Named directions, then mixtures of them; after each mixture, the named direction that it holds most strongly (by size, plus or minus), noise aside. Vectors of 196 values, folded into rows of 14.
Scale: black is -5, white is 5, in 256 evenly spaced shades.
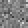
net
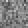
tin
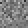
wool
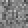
tin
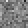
tin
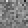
tin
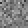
wool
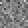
wool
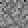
wool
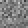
wool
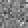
net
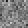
tin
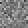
wool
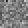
net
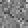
net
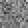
net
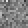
tin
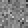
net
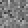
net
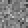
net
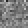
tin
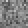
tin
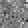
net
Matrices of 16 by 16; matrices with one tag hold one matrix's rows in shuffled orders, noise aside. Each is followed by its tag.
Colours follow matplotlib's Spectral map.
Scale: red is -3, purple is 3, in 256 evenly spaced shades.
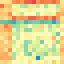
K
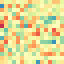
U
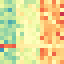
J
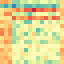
K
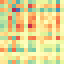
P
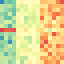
J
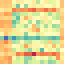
K
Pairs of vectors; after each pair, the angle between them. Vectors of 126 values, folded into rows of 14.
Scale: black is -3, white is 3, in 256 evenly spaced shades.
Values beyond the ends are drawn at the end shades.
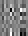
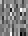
nearly parallel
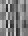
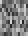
orthogonal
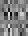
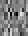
nearly parallel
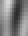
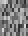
orthogonal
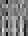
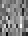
partly aligned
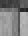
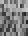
partly opposed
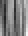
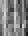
nearly opposite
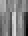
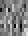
partly opposed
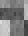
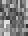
partly aligned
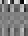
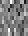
partly opposed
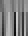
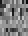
orthogonal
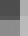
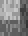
nearly opposite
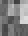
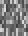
orthogonal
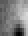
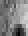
nearly parallel
